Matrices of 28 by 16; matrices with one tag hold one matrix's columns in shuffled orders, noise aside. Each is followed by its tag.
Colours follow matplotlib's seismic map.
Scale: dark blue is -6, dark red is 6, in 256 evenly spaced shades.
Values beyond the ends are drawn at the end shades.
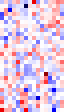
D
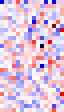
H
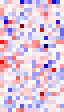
H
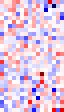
D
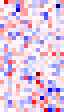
D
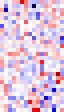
D
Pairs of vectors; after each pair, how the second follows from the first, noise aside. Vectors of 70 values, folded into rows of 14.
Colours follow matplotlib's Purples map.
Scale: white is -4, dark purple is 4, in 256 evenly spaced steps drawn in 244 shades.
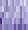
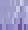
partly zeroed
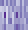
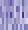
reversed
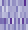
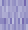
shrunk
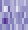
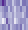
wrapped around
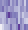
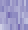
shrunk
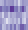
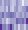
wrapped around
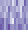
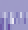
partly zeroed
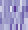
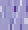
partly zeroed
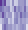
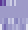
partly zeroed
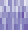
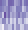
reversed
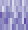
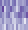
reversed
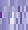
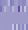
partly zeroed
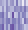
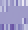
partly zeroed
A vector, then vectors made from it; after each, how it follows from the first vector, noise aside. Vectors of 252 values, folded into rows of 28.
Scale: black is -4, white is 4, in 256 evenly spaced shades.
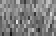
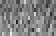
negated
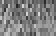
reversed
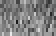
negated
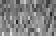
negated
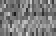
wrapped around
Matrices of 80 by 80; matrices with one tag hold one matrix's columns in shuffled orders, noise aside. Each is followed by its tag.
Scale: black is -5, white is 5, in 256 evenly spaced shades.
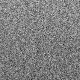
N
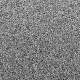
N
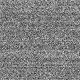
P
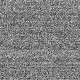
P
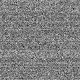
P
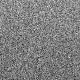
N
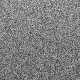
N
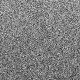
N
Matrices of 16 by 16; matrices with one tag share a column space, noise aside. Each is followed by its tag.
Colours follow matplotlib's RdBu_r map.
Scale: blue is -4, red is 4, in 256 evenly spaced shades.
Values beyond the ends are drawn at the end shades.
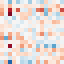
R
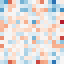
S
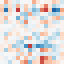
R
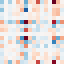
S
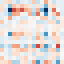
R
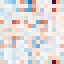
S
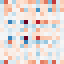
S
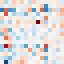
R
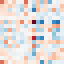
S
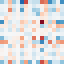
S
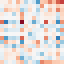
S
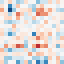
R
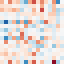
S
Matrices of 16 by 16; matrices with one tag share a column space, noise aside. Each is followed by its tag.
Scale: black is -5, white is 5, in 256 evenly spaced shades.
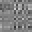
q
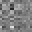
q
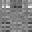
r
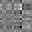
q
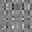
q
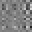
q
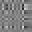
q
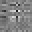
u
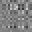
q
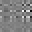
u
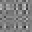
q
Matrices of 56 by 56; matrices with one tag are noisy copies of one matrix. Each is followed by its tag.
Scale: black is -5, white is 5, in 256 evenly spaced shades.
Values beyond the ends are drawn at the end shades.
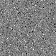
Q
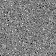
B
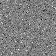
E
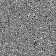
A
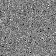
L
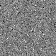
Q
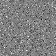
E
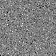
B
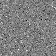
E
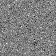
A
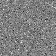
E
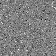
E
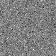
Q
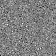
B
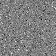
E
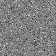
A
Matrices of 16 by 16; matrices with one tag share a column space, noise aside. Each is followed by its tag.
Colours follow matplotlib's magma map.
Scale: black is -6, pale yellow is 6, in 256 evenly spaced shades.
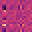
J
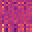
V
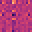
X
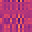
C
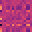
J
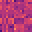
C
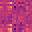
V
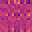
X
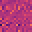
J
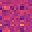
J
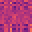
V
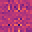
J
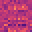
J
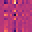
X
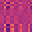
V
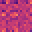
X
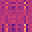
V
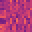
C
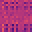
V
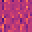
C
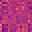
V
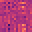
V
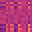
V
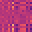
V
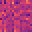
X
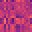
C
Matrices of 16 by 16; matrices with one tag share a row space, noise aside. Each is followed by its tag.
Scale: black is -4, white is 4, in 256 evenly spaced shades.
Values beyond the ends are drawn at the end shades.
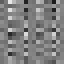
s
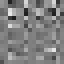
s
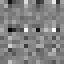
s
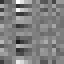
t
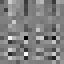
s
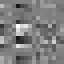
t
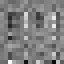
s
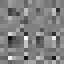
s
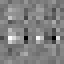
s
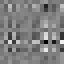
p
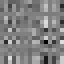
p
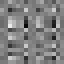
s
